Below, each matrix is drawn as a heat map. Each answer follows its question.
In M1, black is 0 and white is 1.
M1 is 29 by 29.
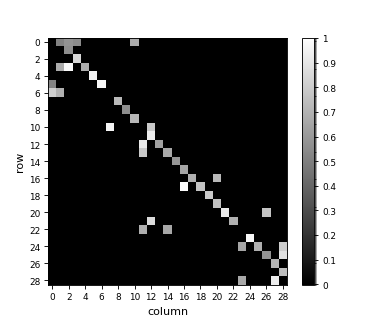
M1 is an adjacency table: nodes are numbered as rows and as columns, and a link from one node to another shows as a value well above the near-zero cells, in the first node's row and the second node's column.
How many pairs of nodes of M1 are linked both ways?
5
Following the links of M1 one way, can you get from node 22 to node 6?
no
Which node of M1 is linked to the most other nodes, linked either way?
node 0
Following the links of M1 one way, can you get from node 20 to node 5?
no
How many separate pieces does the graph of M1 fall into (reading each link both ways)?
1
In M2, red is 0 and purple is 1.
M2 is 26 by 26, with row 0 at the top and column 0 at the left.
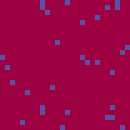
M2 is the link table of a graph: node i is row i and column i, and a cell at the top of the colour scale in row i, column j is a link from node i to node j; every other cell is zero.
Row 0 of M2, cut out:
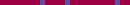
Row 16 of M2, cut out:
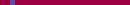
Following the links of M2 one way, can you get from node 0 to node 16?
yes
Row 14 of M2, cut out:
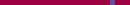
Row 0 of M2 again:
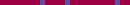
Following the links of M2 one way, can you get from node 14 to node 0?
yes
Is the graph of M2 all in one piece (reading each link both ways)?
no
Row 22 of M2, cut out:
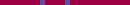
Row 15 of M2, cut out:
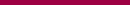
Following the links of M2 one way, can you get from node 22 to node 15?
no
